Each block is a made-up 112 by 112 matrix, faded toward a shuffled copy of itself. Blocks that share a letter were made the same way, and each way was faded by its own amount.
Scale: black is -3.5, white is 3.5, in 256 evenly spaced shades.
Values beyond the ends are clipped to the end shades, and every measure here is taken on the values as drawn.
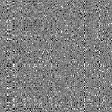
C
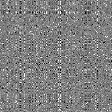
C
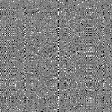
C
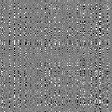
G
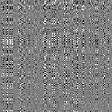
G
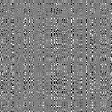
G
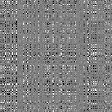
G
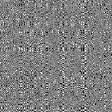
C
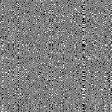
C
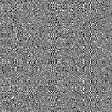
C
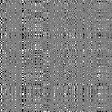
G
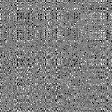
C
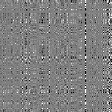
G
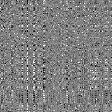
C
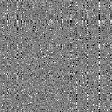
C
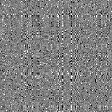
C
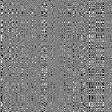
G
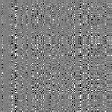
G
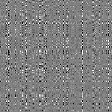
G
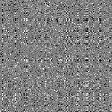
C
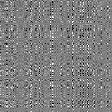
G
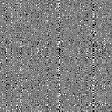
C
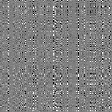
G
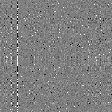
C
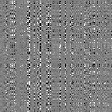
G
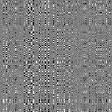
G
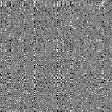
C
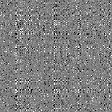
C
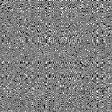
C
